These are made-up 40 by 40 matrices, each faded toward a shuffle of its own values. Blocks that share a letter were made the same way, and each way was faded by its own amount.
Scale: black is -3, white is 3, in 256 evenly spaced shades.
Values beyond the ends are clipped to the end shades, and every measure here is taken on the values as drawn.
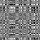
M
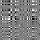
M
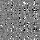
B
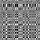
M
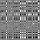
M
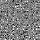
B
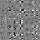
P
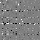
P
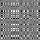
M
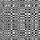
M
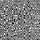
B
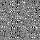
B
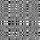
M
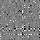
P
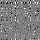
P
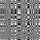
M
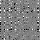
P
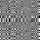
M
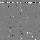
P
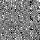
B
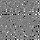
P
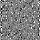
B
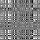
M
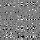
P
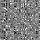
B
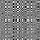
M
